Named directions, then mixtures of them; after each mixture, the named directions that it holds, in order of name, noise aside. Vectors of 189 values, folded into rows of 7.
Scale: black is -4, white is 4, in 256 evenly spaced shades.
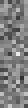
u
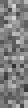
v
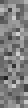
u, v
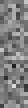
u, v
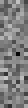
u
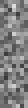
v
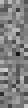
u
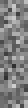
v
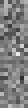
u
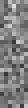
u, v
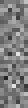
u, v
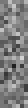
v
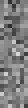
u, v
